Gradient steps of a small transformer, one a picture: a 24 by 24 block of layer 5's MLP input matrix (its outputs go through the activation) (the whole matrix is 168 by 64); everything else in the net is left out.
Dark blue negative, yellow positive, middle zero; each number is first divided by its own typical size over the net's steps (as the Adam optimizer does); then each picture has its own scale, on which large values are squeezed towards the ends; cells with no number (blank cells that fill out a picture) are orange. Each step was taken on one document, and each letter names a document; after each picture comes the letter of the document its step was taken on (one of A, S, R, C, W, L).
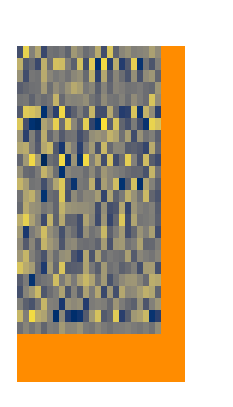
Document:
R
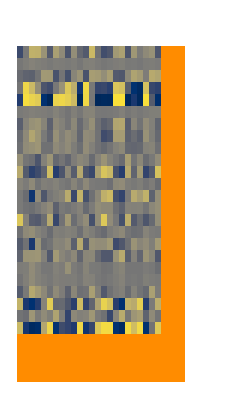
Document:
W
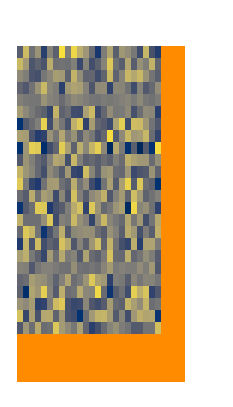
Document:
R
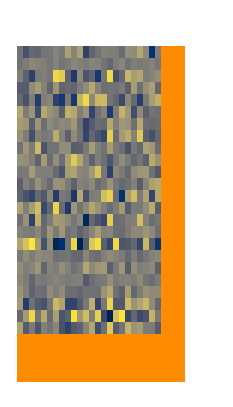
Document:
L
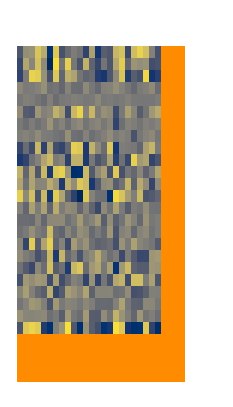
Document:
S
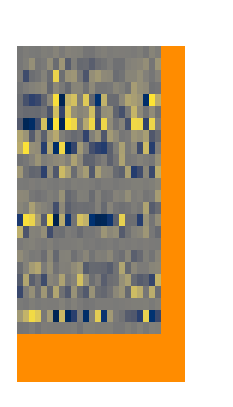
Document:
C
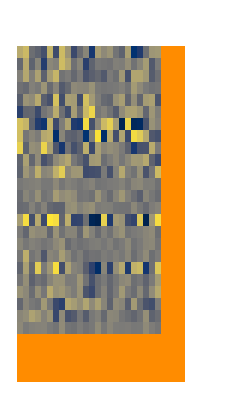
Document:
C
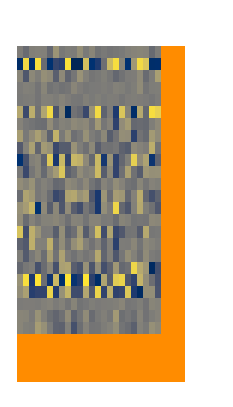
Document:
S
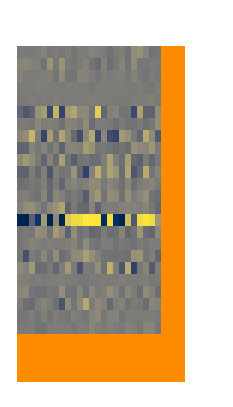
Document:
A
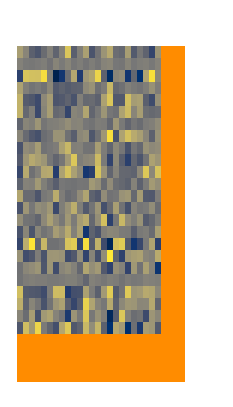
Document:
L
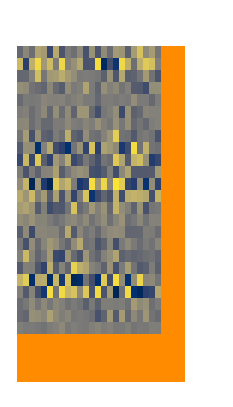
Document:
S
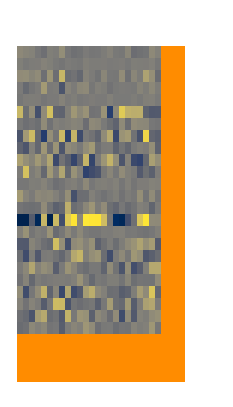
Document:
A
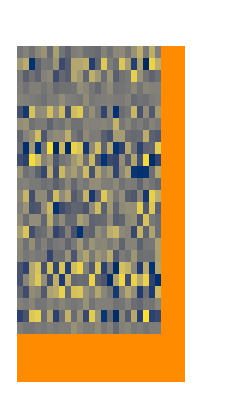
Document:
S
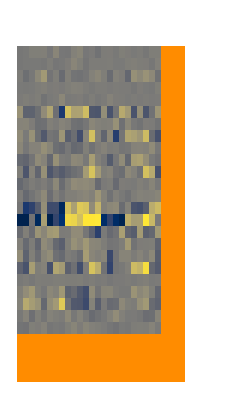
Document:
A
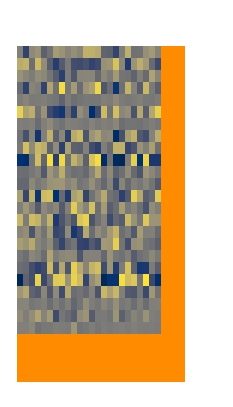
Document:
S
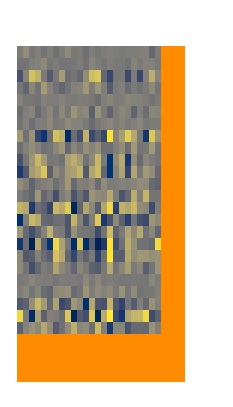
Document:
L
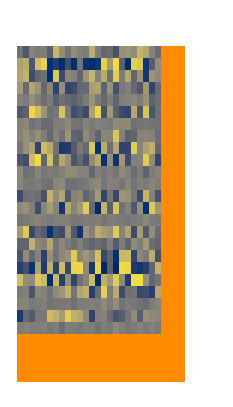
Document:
S
